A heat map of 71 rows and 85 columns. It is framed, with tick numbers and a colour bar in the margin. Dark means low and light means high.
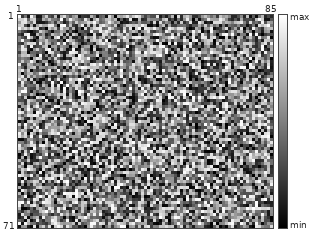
Seam: none. Grain: fine. Histogram: flat. Average level on the scale: 50%.
